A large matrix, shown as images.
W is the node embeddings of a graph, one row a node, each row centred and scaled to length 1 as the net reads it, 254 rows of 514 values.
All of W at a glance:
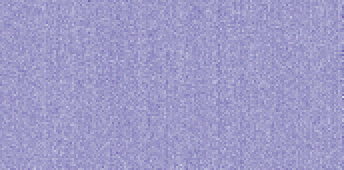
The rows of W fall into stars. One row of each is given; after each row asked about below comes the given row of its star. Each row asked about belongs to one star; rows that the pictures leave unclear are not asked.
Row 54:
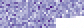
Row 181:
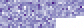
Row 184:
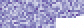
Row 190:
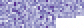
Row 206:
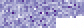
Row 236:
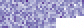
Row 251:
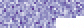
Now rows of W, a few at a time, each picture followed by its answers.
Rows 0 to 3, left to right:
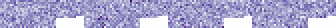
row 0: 251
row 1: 181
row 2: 251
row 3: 190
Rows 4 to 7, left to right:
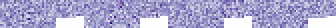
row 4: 184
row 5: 206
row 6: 236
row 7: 184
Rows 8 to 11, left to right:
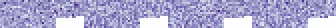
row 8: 206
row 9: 251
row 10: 181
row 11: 251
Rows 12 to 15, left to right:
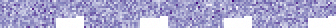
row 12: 251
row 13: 251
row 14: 181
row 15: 206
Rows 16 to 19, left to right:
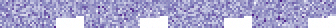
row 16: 251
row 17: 54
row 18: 190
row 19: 206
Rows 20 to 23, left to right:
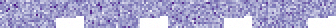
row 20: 54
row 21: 54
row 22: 206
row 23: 54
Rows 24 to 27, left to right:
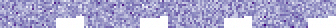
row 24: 251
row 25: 206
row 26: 236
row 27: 54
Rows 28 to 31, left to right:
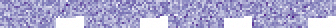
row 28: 181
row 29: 206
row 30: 184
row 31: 190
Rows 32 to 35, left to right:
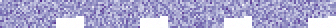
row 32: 236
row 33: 236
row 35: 184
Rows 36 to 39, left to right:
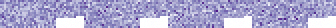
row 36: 251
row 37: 251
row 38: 54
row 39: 184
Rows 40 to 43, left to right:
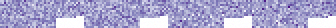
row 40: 236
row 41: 181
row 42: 206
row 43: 206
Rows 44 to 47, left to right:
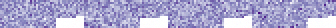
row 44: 190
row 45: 190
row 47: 54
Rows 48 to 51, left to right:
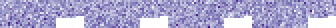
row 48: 184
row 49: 181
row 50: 54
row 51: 190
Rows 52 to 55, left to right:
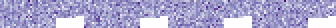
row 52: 206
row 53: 251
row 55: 236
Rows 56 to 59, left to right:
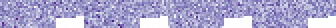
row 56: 190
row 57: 190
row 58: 184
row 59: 236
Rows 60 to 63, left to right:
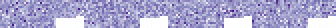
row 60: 54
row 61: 184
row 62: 184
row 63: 236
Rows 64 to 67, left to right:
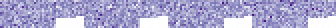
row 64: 251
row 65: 181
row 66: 251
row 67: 206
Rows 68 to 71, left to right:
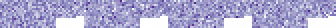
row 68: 251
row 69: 206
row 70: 190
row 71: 236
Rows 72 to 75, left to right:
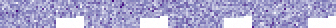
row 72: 236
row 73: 206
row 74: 181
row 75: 251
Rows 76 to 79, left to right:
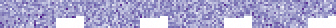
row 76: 190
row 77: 236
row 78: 190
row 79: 251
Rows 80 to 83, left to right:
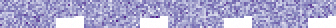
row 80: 181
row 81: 190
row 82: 251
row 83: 190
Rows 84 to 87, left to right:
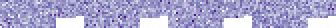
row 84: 184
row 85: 190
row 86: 54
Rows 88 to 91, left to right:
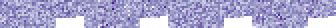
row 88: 190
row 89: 181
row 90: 184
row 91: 184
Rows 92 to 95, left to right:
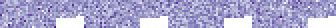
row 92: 54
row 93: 251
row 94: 251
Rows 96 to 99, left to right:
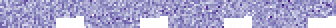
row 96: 236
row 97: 184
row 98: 54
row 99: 206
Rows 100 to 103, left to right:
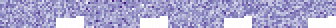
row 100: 236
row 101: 206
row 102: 206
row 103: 190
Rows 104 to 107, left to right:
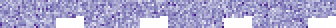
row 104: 190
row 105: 251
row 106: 236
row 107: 54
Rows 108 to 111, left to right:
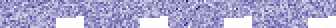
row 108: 206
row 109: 54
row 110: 181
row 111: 251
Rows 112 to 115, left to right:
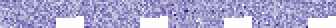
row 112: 184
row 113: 236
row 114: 236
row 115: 251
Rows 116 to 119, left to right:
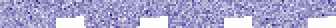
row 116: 206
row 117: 184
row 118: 236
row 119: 181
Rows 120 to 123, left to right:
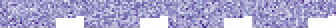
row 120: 251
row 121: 190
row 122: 190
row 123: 251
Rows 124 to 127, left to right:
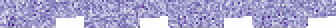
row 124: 54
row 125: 190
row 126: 184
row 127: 184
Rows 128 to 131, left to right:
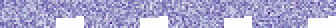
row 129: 206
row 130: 251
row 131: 251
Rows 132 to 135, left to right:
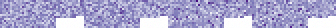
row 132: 190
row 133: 184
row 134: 206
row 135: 54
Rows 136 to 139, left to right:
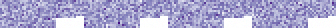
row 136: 181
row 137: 190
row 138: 190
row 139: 190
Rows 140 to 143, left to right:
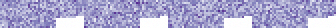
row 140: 181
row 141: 251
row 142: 236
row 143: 236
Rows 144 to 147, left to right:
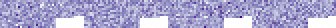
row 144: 181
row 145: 181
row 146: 190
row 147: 251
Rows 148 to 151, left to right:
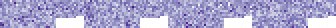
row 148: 190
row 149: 206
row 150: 181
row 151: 54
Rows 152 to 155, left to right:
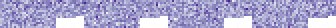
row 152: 206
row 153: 54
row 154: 54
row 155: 236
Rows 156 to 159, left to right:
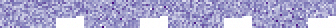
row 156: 206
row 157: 181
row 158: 190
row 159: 54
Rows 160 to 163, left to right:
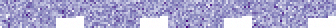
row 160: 184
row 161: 181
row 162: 181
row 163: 190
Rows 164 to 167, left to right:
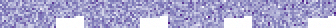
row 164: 190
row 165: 206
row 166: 190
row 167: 251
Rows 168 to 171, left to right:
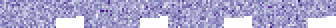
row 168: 251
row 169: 236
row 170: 184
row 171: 181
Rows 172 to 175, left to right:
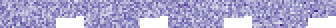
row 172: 251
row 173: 54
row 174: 236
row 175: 184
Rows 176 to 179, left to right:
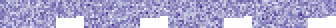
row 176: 190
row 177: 184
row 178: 54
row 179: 181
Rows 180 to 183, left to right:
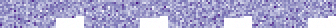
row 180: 190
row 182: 184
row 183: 251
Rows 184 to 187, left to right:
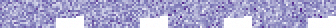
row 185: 54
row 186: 54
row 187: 54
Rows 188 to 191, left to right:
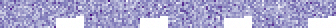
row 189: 236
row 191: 251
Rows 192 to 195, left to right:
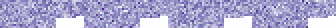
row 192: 251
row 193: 190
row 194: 184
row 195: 251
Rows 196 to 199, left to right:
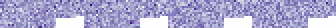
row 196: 54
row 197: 236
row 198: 184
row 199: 206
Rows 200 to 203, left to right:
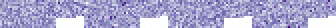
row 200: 251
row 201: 206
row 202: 206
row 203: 190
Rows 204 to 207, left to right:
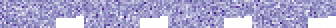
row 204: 251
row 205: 190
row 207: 184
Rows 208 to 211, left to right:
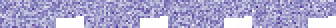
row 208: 190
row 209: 184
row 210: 236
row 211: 206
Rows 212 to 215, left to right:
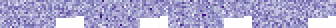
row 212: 184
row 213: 181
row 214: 54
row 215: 251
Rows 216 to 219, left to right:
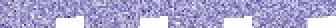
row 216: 190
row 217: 184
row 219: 181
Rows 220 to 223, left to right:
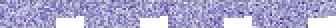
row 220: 54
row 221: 206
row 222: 236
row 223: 184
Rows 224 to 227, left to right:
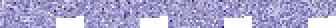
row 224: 206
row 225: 190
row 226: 236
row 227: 251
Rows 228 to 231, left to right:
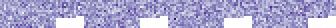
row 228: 251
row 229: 251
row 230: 54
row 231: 190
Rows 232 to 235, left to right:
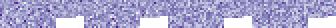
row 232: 54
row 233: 184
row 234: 190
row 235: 184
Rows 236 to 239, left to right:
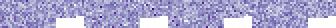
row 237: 181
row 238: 54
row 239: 251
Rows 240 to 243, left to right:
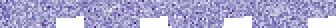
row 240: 206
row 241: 251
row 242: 184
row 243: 251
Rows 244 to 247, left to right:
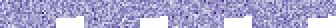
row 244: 236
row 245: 184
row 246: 206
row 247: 190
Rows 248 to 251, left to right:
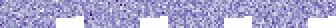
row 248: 190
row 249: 236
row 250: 236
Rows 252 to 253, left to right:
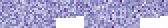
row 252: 181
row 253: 206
